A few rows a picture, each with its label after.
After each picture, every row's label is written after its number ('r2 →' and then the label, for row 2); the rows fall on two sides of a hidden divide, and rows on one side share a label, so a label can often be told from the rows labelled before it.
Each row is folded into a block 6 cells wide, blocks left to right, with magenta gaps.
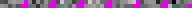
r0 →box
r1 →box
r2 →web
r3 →web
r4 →box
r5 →web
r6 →box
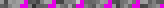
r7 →box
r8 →box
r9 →box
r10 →box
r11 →box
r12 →web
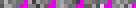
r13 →web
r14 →box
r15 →web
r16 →web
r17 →web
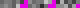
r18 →web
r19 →box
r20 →web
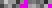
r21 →web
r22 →web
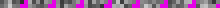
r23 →web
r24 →box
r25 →box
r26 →box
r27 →web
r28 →web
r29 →box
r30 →web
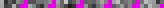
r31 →box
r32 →box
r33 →box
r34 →box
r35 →web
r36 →web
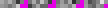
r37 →web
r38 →web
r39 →web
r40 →box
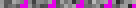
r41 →box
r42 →box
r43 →web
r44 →box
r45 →box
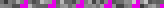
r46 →box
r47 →box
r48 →web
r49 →web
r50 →box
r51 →web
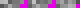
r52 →web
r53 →web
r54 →web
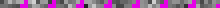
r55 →box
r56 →web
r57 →box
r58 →web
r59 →box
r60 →web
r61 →box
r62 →box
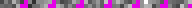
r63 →web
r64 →box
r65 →box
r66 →box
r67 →web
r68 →web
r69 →box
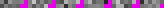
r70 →box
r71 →web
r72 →box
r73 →web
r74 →web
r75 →web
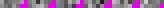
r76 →box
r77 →web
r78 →box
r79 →web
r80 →web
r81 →web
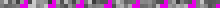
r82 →web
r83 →web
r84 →box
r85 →web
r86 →web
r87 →web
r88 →web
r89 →web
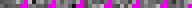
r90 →box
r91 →box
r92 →box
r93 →web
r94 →web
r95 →web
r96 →box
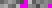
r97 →web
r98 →box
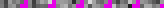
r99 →box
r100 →box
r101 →web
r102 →web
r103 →box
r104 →web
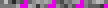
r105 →web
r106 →box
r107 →box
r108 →box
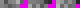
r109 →box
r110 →web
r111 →web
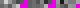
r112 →web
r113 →web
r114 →box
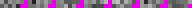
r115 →box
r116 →box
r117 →web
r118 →box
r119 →web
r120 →box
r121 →box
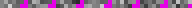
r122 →web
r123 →web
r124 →web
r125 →web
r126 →box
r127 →box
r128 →box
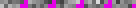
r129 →web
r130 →web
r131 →box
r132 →web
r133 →box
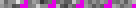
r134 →box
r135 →web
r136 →box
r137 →box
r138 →box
